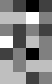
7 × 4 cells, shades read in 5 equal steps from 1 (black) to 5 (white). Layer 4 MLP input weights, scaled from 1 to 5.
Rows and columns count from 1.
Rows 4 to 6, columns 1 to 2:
5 2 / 2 3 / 4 3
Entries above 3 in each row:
0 3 0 2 0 3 2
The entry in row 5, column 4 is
3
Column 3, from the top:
1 5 3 4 1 4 2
